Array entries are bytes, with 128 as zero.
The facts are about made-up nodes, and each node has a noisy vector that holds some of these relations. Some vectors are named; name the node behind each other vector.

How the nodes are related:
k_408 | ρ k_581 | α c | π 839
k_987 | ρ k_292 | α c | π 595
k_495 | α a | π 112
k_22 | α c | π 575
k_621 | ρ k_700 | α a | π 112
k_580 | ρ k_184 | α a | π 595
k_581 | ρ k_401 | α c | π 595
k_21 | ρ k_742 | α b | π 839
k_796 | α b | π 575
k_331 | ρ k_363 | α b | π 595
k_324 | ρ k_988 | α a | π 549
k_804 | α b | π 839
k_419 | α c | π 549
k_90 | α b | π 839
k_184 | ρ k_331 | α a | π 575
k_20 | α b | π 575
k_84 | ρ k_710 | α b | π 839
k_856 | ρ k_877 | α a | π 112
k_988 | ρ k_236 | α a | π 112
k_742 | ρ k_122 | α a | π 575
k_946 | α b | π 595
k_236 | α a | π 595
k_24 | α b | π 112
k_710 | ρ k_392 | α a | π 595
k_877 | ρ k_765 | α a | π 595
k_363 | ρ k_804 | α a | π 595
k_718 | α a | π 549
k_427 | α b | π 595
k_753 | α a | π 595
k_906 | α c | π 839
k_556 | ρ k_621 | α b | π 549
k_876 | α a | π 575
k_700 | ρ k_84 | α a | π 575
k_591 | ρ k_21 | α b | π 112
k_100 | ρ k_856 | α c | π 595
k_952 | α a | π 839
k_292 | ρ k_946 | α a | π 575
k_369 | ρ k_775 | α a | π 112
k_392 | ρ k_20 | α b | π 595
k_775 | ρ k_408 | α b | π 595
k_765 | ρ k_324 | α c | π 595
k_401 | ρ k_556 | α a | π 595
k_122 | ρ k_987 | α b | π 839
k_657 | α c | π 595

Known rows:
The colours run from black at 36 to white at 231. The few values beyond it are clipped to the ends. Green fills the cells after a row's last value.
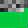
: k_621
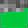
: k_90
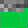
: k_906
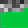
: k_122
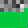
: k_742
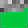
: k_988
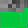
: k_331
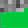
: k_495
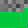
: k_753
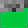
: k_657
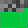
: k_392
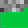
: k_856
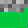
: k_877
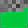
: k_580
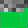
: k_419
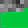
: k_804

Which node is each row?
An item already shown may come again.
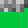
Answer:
k_765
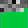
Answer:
k_401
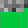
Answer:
k_100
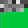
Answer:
k_581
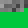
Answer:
k_657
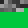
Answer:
k_84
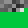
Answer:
k_710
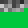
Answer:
k_122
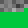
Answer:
k_952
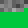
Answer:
k_952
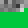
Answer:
k_292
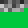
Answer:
k_122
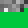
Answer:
k_324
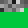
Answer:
k_401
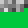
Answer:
k_765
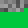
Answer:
k_24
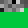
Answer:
k_401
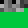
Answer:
k_556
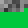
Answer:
k_20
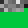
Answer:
k_408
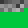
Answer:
k_21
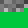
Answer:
k_718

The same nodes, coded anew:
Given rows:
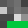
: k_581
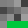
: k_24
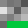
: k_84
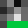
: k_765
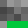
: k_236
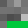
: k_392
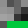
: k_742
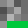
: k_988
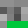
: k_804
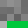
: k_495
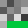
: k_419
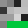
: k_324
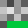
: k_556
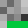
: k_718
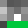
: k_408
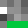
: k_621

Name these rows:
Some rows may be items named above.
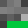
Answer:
k_775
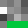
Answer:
k_621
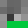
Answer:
k_22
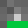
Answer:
k_100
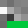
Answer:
k_700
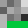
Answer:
k_718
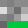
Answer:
k_84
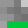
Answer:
k_952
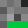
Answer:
k_591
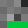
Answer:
k_591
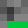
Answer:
k_657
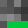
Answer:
k_987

